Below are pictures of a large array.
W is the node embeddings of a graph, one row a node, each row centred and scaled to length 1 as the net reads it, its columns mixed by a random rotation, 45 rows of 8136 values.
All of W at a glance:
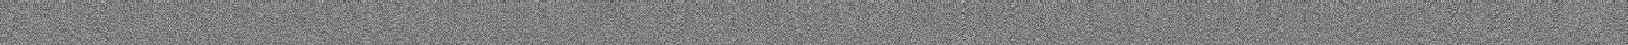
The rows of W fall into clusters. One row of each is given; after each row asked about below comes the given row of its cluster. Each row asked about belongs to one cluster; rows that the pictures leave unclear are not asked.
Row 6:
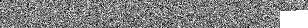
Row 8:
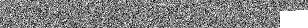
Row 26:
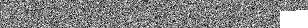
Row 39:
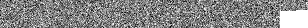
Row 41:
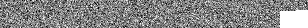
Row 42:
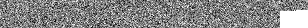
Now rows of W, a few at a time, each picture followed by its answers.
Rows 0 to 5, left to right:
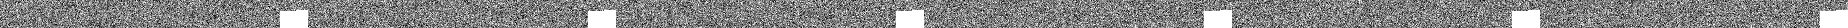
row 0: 42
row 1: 42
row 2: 42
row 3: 39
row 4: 41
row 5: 39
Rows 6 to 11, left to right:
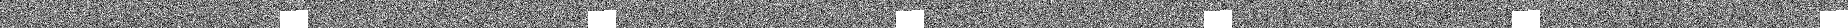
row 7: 41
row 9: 41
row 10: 42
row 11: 8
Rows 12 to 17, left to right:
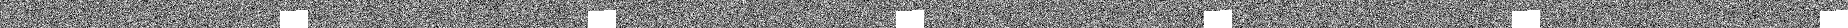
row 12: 26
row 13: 39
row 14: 41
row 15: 42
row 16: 41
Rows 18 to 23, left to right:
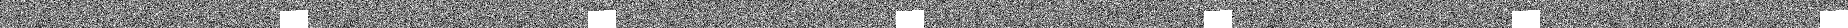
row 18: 6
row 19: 6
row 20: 26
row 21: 42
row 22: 6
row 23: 8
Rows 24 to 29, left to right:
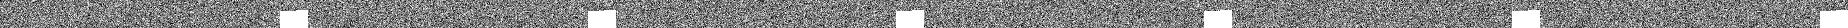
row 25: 6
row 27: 42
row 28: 39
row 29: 6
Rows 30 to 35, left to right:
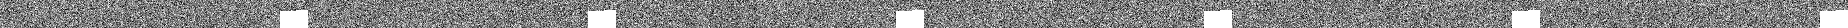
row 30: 6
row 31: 39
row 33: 41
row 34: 26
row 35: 8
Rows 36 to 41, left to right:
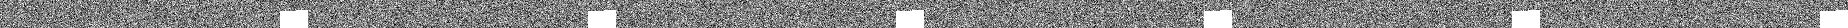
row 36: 26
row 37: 41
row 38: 42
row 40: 39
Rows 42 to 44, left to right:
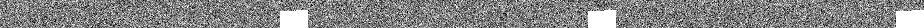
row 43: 26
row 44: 8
